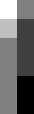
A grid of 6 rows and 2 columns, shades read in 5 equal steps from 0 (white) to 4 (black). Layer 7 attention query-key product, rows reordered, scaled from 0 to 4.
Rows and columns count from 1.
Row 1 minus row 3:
-2 -1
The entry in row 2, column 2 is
3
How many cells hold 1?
1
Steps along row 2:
up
